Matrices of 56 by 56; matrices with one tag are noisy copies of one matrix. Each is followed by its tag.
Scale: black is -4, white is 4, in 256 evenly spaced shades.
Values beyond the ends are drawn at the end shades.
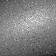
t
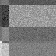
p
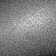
t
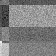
p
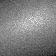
t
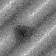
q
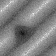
q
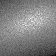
t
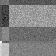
p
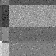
p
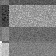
p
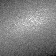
t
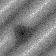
q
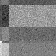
p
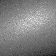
t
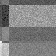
p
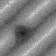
q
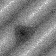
q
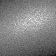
t
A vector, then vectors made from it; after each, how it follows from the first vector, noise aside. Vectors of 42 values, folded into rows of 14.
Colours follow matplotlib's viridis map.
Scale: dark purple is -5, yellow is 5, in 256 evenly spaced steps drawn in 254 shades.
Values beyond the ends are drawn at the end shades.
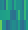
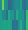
wrapped around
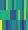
scaled up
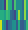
scaled up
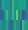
wrapped around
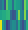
scaled up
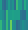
wrapped around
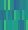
wrapped around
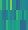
wrapped around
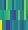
scaled up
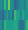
wrapped around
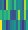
scaled up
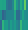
wrapped around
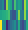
scaled up
